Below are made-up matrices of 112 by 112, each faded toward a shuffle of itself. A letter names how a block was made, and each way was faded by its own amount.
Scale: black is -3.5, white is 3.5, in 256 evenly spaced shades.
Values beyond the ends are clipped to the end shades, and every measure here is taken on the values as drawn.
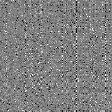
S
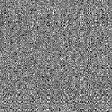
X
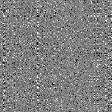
S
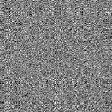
X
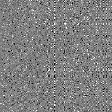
S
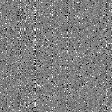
S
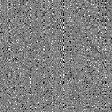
S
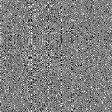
S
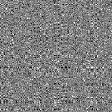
X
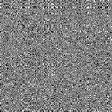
X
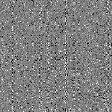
S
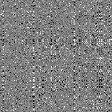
S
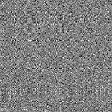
X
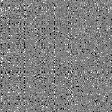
S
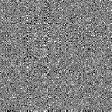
X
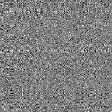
X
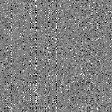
S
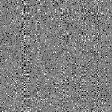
S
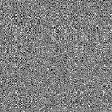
X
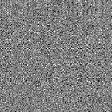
X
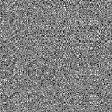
X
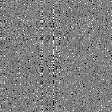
S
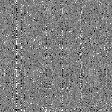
S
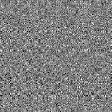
X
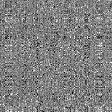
X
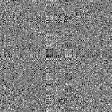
X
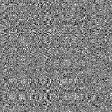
X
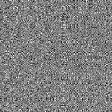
X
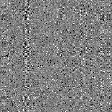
S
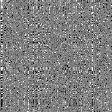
S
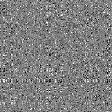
S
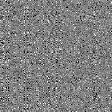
S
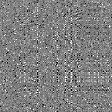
S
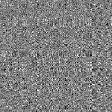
X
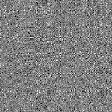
X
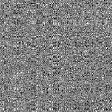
X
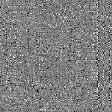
S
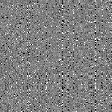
S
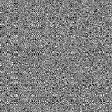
X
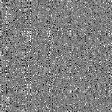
S
